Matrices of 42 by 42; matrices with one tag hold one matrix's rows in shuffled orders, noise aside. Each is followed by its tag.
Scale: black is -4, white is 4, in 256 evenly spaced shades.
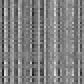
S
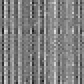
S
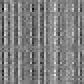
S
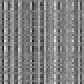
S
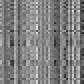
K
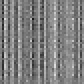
S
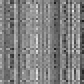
K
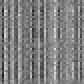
S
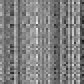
K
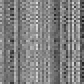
K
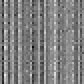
S
